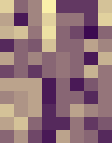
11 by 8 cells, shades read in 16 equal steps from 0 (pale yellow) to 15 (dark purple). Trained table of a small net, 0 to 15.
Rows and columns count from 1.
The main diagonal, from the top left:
2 14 8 3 8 9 10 8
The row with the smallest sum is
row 9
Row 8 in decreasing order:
14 13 9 9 8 7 6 5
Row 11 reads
9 6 11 14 5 8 9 13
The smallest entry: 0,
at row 1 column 4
